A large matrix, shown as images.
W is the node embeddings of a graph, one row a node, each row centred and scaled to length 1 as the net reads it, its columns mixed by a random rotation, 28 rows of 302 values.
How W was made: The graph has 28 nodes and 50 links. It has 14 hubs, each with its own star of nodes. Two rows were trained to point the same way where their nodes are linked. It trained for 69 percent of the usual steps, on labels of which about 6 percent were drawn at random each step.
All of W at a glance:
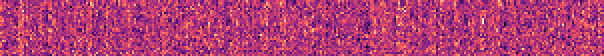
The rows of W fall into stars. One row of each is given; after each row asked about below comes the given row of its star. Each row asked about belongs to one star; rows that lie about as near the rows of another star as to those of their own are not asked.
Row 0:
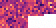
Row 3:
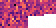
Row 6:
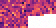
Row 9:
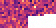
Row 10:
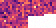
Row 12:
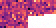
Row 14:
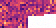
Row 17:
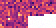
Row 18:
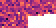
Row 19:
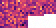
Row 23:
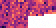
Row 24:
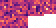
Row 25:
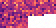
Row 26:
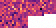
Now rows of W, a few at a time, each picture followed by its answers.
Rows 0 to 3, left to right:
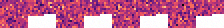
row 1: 12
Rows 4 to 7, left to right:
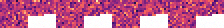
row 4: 18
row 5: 26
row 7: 19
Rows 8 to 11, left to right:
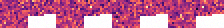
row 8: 17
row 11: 24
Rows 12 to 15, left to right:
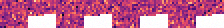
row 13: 23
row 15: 14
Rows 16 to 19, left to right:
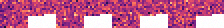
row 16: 25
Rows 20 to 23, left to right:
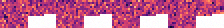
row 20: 10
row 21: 0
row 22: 3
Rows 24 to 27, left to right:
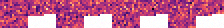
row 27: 6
